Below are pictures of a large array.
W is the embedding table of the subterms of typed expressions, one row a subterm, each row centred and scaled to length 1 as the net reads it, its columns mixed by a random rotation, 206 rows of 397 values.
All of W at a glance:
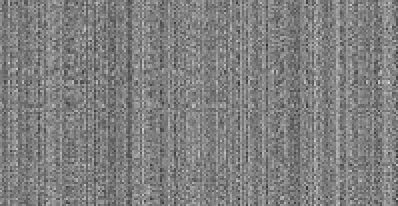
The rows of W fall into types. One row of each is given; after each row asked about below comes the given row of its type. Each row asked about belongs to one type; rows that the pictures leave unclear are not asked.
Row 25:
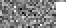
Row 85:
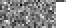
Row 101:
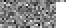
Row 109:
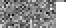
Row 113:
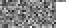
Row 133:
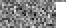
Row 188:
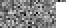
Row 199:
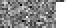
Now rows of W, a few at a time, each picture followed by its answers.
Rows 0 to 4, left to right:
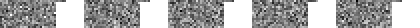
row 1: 133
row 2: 109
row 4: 85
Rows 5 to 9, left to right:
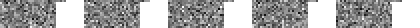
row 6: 101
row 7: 25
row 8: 109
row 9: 25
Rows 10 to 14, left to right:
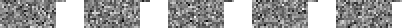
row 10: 133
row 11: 188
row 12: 199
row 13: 109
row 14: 25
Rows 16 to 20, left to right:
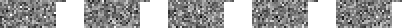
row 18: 188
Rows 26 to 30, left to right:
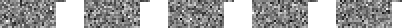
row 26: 85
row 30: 109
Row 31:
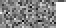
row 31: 199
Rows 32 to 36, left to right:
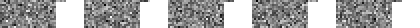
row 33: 199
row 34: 133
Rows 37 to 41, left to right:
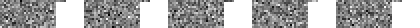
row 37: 85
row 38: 188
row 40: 101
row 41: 113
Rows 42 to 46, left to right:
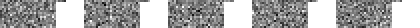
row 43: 199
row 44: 25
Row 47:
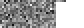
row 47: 109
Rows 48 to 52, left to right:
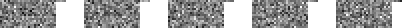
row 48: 25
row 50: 25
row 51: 113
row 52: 188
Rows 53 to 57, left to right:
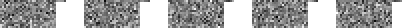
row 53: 109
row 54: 85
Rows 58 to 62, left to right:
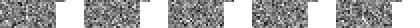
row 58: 199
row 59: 113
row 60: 101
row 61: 85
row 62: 133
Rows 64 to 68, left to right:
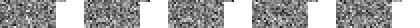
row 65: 109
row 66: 109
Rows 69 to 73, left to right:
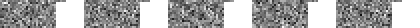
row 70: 133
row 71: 133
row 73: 133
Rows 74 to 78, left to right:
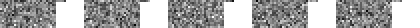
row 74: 109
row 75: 133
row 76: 188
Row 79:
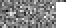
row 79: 188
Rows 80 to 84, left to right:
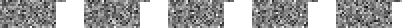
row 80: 113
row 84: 199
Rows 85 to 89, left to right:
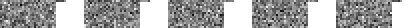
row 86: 109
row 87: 133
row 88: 25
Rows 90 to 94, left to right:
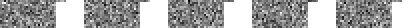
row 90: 101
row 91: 199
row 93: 85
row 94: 85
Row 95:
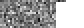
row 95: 188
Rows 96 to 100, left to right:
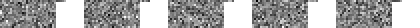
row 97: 188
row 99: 113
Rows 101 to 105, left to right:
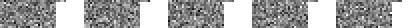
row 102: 109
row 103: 25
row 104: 113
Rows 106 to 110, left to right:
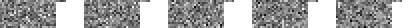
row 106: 133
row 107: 113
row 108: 101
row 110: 188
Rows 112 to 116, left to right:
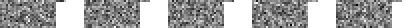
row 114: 25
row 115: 101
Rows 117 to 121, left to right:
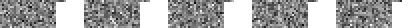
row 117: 199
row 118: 133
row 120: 133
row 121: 109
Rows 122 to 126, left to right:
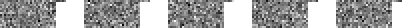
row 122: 109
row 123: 101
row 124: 199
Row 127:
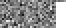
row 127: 113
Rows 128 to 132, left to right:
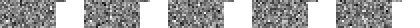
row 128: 85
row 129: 199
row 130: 85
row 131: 25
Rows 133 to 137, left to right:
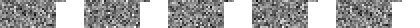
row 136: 113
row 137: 133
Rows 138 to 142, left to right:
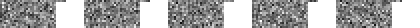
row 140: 85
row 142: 101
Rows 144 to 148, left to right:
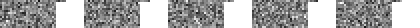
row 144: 188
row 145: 25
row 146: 133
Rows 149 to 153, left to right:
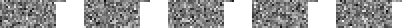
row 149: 25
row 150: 85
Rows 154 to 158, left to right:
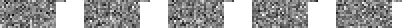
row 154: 109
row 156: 113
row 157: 188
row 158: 113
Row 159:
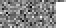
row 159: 199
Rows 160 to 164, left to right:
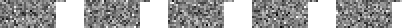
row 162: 101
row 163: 188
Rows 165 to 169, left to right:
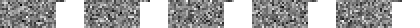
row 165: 199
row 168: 199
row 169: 85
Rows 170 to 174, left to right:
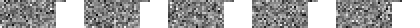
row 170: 109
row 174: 25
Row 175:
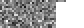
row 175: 85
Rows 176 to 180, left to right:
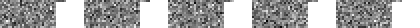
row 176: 85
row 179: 85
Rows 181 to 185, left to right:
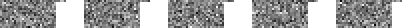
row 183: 133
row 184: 199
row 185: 101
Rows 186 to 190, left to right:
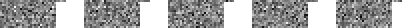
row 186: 25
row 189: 25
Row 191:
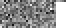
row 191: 109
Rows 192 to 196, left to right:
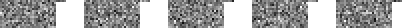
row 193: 113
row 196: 188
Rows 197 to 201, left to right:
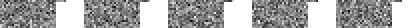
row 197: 109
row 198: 199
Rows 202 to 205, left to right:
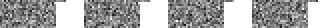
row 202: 25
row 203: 25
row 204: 113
